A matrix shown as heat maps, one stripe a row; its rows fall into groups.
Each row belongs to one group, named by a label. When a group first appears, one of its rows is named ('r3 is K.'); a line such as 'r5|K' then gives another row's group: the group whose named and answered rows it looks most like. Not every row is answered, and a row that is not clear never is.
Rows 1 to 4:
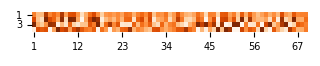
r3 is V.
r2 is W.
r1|W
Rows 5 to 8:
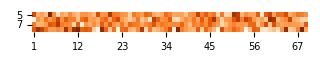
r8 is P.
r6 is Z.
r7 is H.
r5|V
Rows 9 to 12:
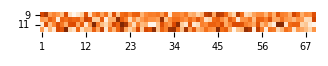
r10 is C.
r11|Z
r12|H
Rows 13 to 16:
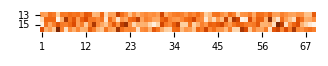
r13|C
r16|V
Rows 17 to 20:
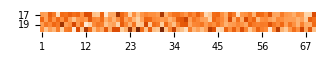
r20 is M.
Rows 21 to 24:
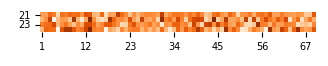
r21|C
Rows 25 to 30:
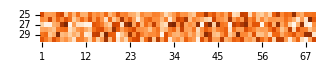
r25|V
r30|W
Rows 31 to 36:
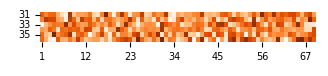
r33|Z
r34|C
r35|W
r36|M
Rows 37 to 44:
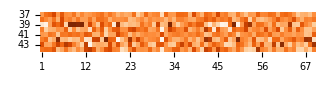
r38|V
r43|H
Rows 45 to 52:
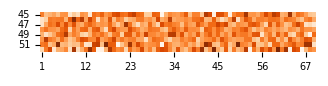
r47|Z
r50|P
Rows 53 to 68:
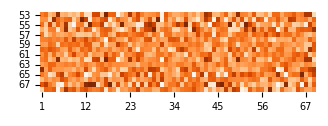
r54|W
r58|P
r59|C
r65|M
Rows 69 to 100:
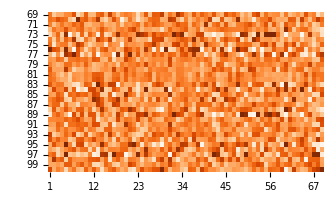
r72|Z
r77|H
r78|C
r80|V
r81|M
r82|M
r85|C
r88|Z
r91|C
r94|P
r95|Z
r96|H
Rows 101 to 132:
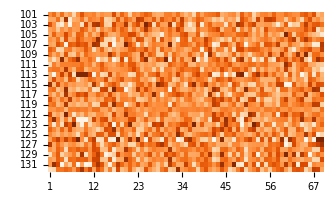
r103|M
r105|Z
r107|C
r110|W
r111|Z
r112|Z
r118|V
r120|C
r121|V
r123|H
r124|V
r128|C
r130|C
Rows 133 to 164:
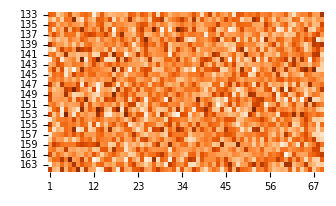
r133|M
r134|H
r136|P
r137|P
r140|W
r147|W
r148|H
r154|Z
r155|H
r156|H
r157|Z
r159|P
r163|Z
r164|W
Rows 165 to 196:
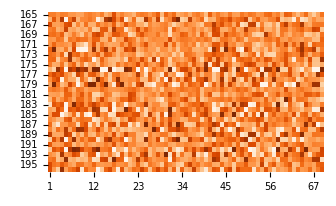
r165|W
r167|V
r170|C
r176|C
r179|P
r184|C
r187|H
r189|V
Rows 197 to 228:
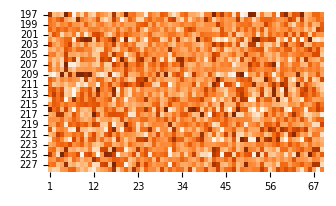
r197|V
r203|V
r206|P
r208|V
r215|P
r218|W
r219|C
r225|W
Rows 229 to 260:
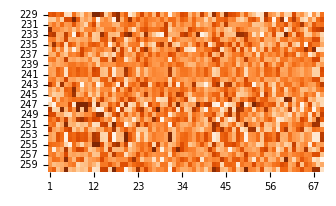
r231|W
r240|C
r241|C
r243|W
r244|H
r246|Z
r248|W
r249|M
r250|P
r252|V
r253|C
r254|C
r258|Z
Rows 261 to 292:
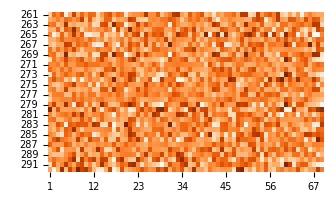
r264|H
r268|H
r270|Z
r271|P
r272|V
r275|H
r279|Z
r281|P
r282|M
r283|C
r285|M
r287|V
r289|H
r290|P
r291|Z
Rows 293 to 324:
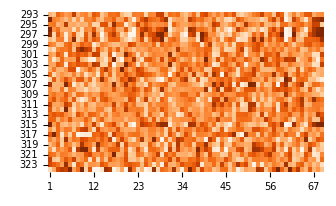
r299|M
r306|Z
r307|V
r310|W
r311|V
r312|V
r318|P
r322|H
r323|Z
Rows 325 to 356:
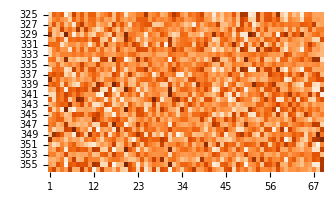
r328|W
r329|V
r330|C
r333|Z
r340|C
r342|P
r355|C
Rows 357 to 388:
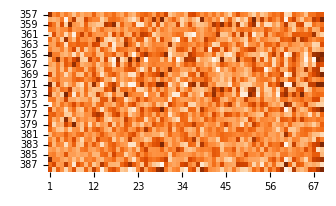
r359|V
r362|V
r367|H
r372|V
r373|V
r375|Z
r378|V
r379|H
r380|M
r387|Z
